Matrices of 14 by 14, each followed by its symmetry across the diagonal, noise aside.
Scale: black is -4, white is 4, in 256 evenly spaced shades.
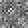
symmetric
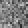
neither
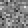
neither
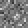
symmetric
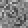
symmetric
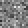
neither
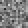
antisymmetric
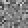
antisymmetric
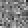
antisymmetric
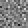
antisymmetric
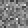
neither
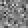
antisymmetric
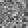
neither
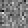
neither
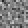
antisymmetric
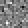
antisymmetric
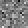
neither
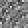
symmetric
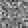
antisymmetric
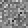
symmetric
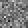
neither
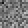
symmetric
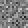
symmetric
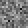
symmetric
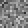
symmetric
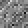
symmetric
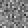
neither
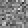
neither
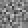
antisymmetric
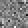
antisymmetric
